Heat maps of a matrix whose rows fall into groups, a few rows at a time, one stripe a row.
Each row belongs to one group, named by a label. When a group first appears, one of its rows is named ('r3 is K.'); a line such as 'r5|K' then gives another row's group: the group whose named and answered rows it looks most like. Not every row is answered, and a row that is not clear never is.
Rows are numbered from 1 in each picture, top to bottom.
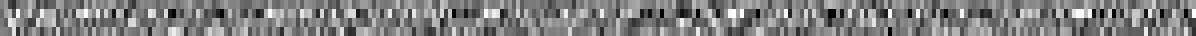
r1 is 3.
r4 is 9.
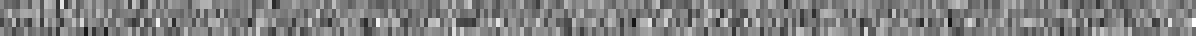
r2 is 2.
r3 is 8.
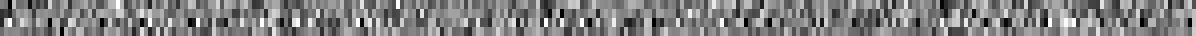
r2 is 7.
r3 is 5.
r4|8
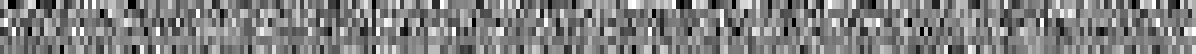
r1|3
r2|5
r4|8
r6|8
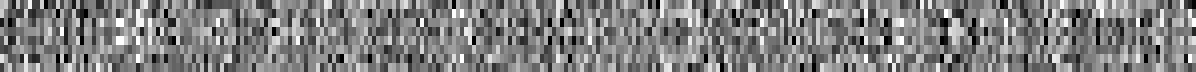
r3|7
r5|7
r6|7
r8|2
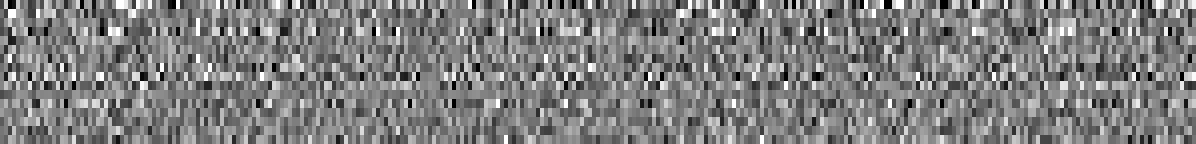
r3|5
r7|5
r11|7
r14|2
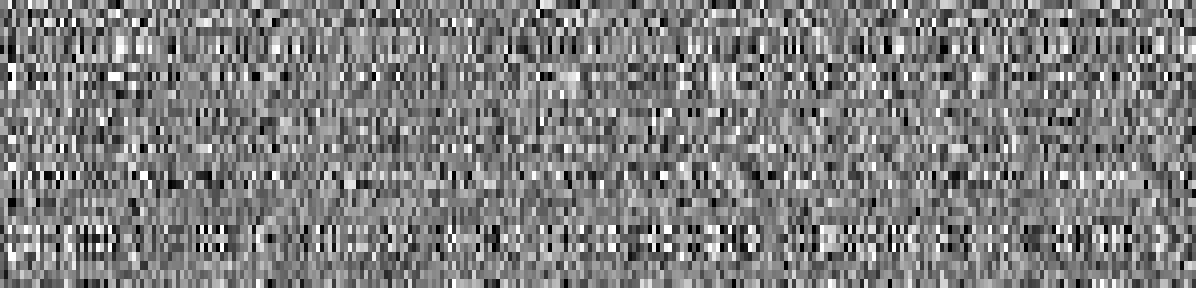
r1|5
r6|7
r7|3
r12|9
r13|2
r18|7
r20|8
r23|3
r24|8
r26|2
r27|9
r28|2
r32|9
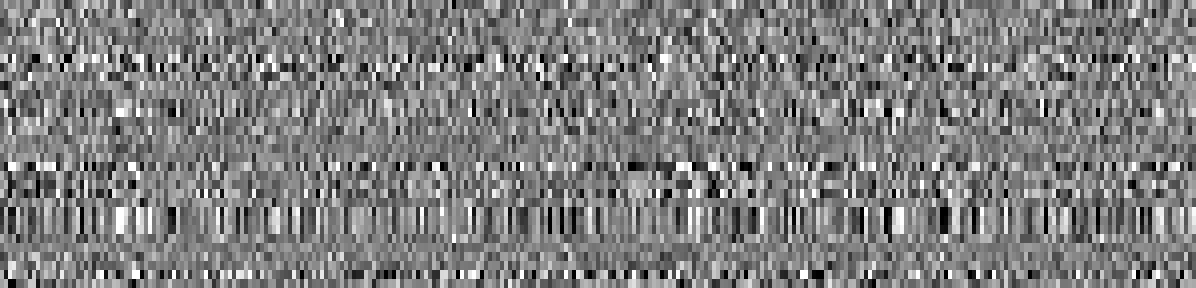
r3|9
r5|2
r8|8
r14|2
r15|5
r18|2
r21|3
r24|7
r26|7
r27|9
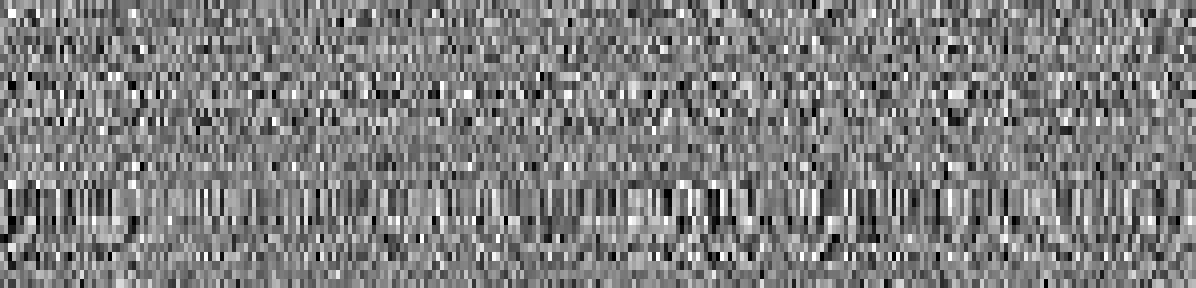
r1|2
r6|8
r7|9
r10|3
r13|2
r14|8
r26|3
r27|7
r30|3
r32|7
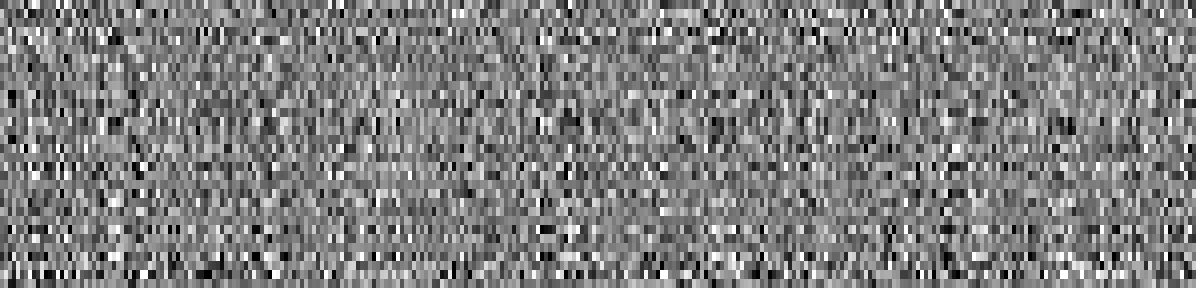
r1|9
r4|2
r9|8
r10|5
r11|3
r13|8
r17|9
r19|8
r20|9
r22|8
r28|7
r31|8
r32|3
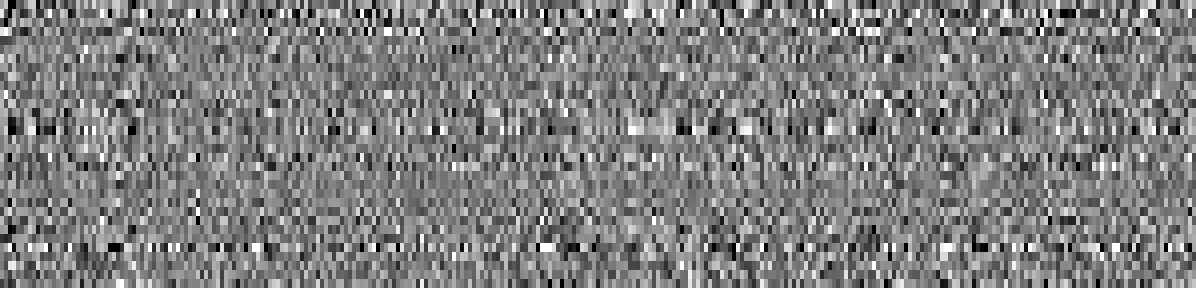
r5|7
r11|7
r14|3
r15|3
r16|9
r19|9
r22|5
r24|5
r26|3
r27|7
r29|9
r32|7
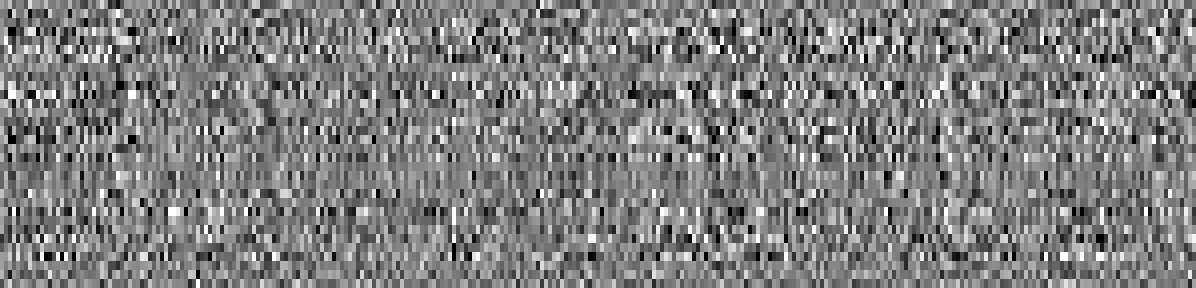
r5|7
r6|2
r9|9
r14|9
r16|3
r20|7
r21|7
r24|9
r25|9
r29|8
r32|5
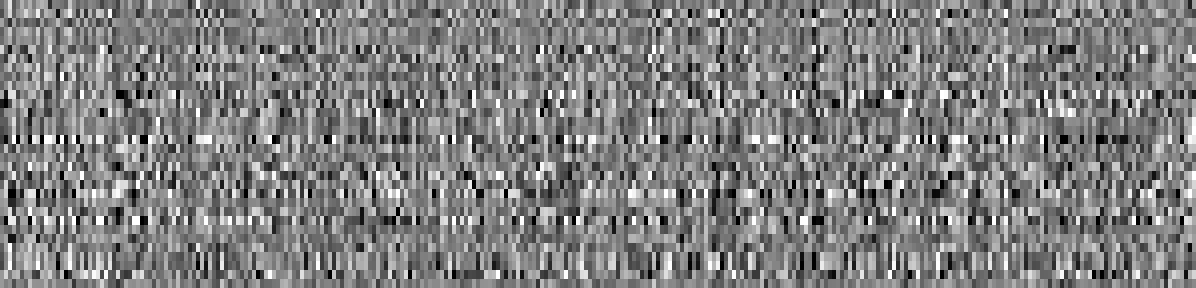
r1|5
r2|2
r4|2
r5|2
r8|2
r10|2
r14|8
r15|8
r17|7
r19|5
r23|3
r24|5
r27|3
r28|5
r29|2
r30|2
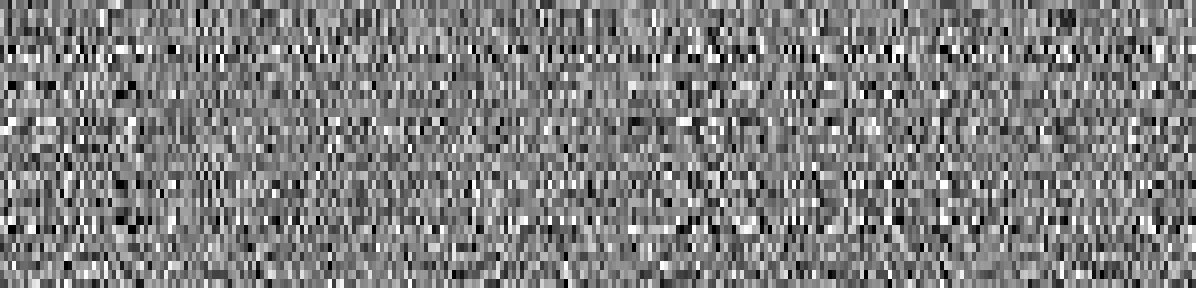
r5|3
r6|7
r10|3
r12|2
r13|7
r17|9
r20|2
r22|8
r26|3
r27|7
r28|8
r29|9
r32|9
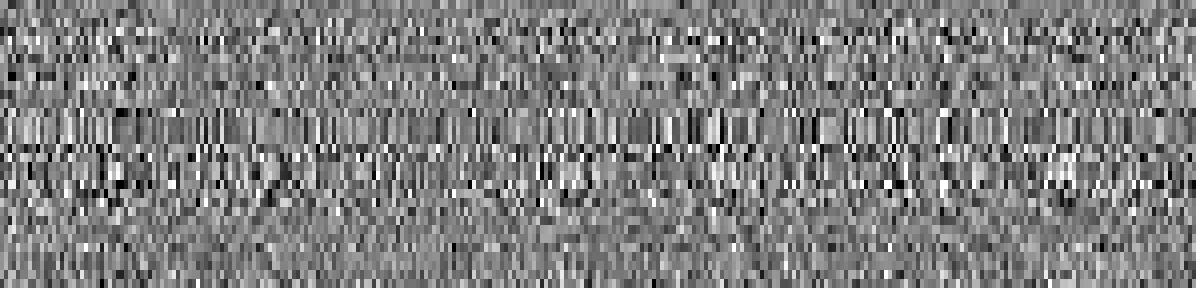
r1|3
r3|9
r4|7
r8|3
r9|3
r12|7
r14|2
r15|2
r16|2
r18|5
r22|9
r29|8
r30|8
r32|5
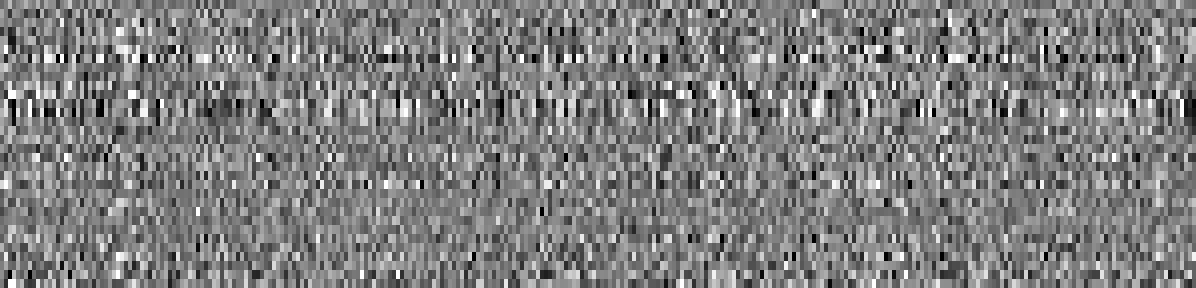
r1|2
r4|7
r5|3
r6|7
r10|2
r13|8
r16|2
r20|2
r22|2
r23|7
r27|2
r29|7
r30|8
